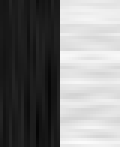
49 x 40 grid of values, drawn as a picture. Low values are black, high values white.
It is made of 1 by 2 panels. Panel 1,1: very low, streaked downward, faint in contrast. Panel 1,2: very high, streaked across, faint in contrast.
